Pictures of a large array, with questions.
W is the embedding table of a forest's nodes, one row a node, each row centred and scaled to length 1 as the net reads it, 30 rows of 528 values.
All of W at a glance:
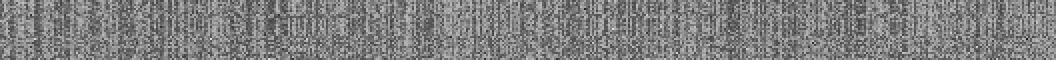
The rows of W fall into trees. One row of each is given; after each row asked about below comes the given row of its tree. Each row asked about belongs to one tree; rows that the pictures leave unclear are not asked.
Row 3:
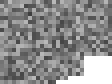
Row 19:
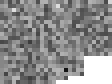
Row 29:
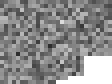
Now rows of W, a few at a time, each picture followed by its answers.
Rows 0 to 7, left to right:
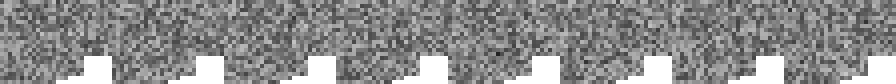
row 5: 3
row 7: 19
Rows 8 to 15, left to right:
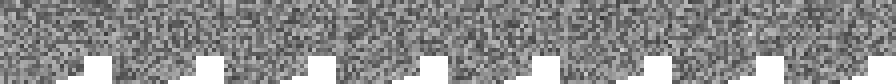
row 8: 29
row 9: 3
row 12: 3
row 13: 3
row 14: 3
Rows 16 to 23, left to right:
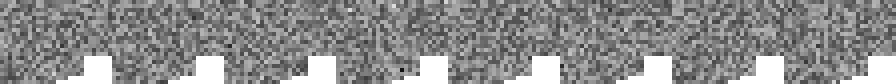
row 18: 29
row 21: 29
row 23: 19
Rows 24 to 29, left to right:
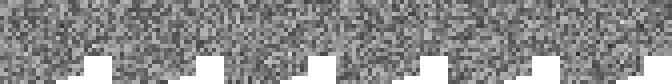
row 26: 29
